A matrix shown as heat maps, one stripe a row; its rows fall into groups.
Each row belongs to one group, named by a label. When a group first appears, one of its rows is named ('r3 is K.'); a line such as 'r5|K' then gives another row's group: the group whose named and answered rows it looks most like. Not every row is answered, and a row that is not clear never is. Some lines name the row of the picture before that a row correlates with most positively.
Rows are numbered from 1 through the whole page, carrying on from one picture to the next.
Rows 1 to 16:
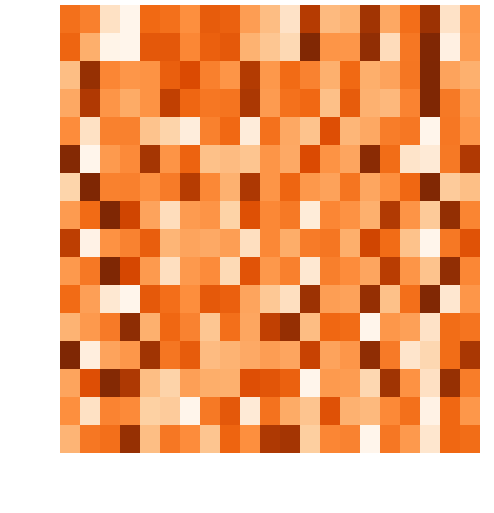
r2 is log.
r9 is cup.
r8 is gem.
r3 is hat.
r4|hat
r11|log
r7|hat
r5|cup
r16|gem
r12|gem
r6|cup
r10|gem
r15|cup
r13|cup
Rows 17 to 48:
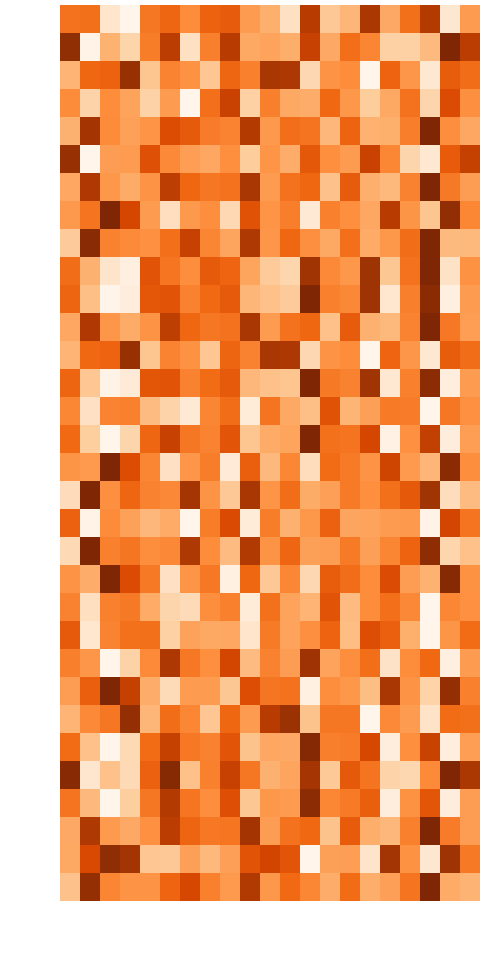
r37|gem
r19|gem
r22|cup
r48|hat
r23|hat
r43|log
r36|hat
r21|hat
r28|hat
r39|cup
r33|gem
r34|hat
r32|log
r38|cup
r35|cup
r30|log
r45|log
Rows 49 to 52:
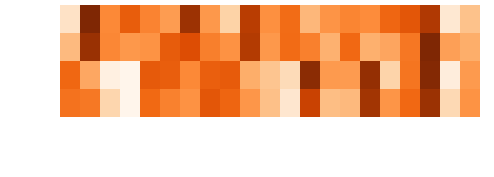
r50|hat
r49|hat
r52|log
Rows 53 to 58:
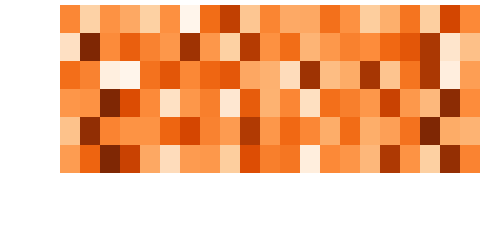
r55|log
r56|gem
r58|gem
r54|hat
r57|hat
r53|cup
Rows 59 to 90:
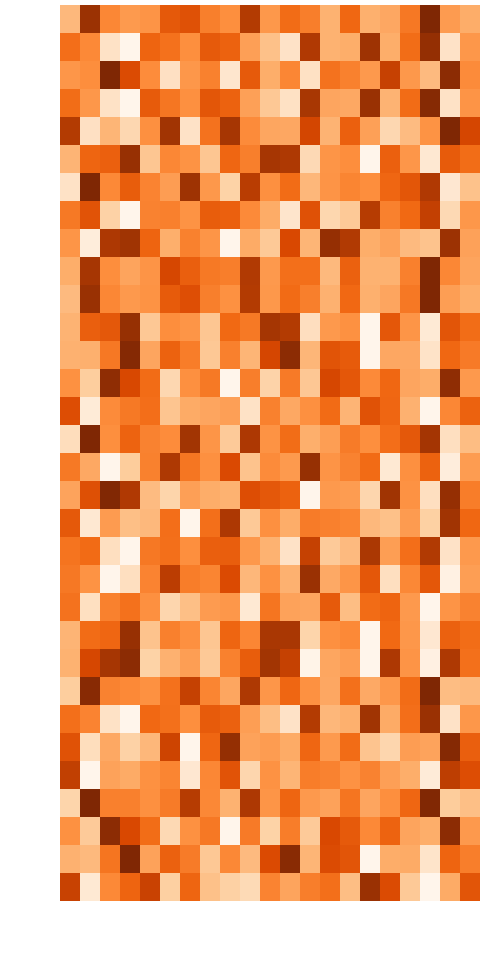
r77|cup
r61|gem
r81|gem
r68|hat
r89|gem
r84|log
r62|log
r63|cup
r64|gem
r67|gem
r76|gem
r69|hat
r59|hat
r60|log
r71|gem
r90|cup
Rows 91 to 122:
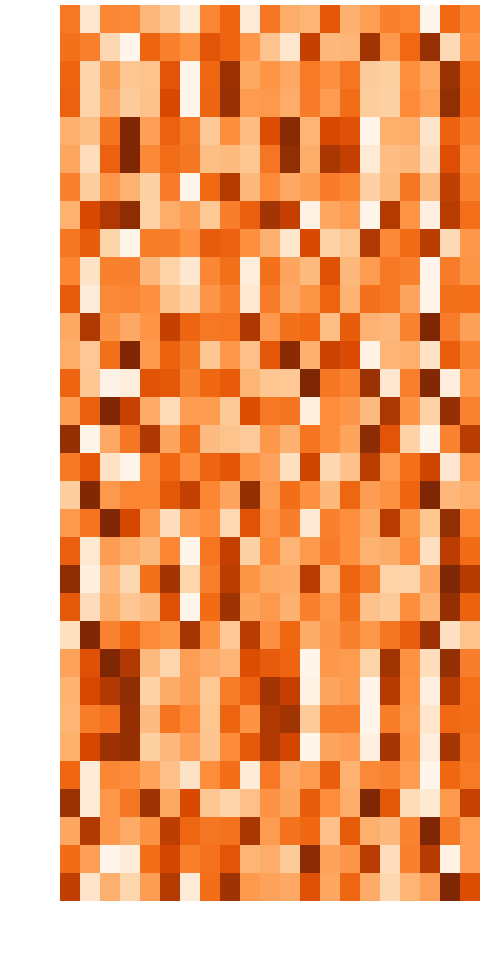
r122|cup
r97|cup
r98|gem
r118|cup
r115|gem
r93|cup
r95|gem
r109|gem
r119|cup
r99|log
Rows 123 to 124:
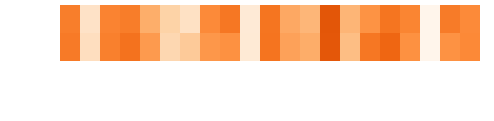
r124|cup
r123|cup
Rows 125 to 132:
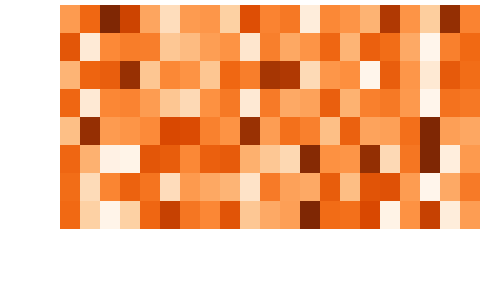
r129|hat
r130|log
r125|gem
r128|cup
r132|log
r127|gem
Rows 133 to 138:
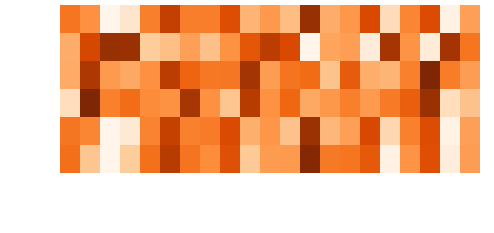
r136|hat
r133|log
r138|log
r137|log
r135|hat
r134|gem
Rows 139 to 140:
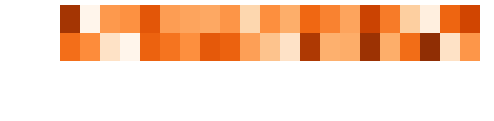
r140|log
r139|cup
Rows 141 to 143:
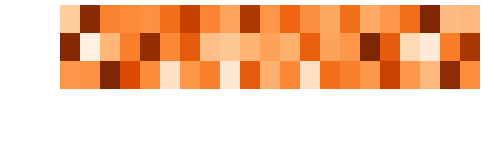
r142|cup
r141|hat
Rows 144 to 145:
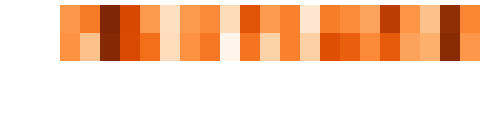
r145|gem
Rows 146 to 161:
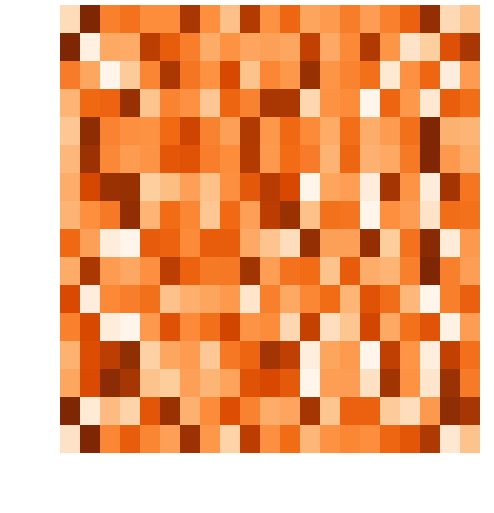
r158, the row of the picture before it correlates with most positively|144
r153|gem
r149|gem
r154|log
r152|gem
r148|log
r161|hat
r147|cup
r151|hat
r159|gem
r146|hat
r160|cup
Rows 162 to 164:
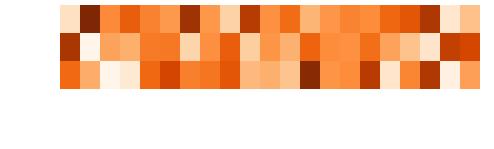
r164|log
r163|cup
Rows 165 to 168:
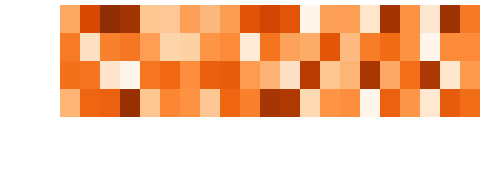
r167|log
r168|gem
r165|gem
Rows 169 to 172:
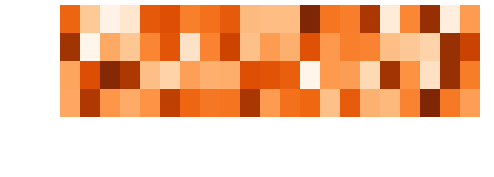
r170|cup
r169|log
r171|gem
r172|hat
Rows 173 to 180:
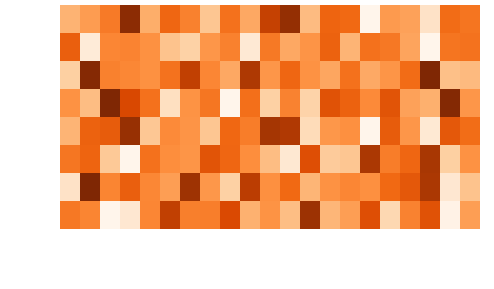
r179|hat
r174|cup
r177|gem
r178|log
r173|gem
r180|log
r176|gem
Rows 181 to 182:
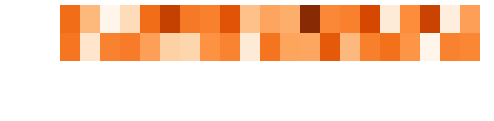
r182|cup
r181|log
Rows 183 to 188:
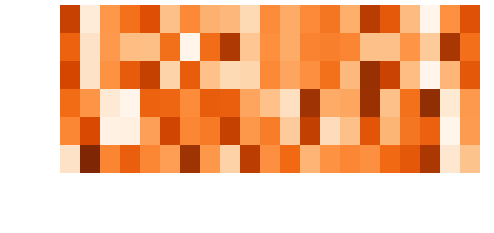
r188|hat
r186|log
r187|log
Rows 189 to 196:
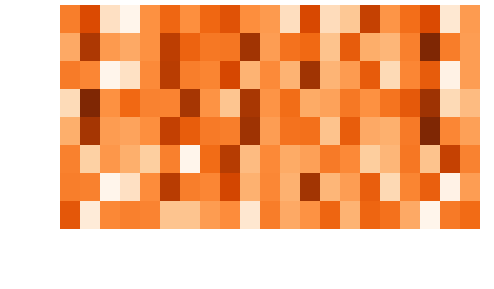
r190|hat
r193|hat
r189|log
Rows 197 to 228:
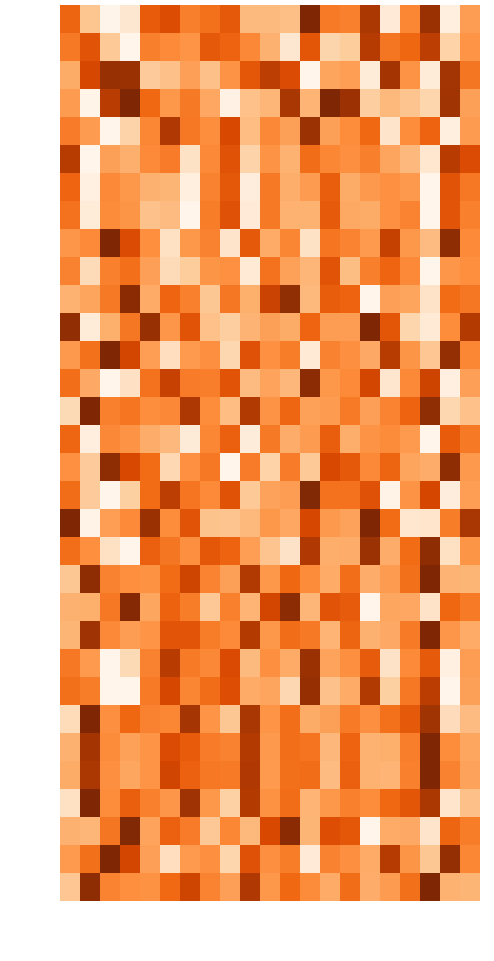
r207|gem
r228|hat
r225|hat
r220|log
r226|gem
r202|cup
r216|log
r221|log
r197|log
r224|hat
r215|cup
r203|cup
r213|gem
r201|log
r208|cup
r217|hat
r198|log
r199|gem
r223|hat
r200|gem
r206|cup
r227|gem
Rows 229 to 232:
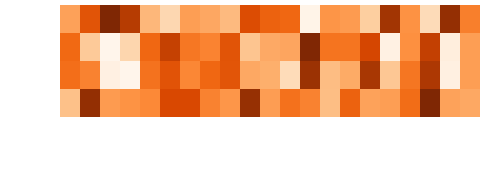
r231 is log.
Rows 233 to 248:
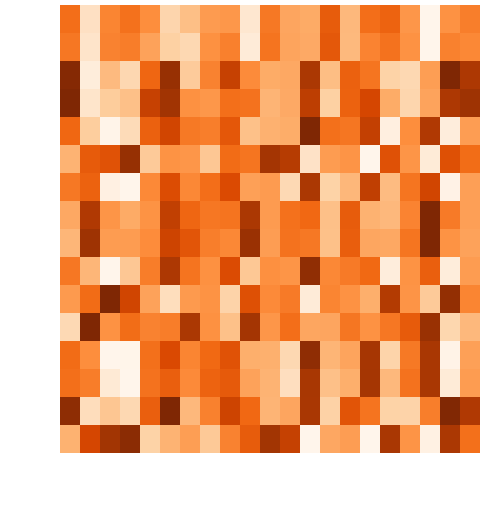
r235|cup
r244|hat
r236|cup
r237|log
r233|cup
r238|gem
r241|hat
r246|log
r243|gem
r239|log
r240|hat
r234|cup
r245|log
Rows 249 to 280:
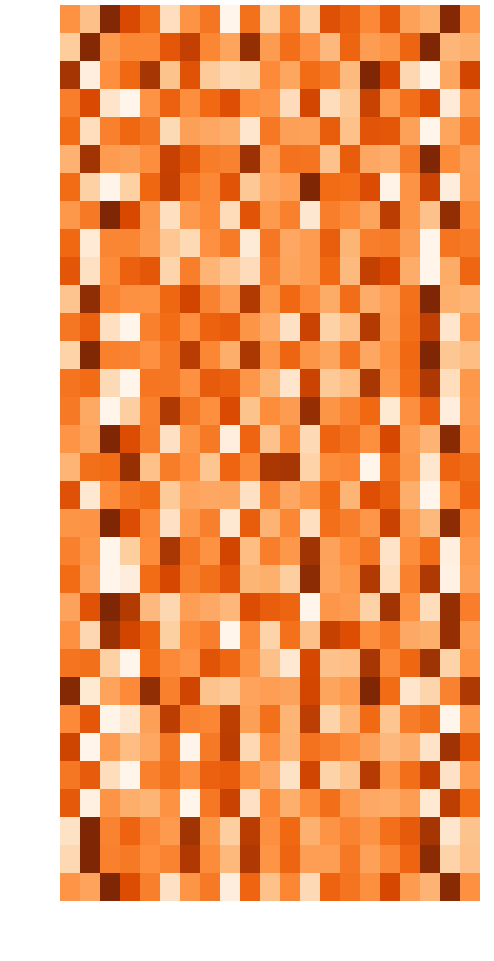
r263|log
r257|cup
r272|log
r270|gem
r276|log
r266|cup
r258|cup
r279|hat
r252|log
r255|log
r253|cup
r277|cup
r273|cup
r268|log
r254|hat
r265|gem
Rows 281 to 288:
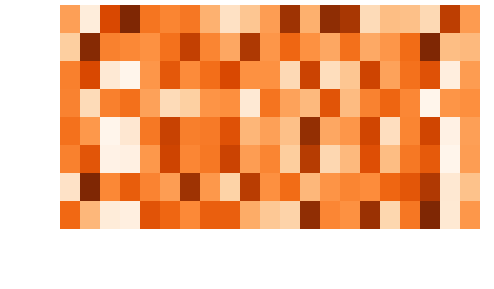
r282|hat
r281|gem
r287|hat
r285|log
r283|log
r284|cup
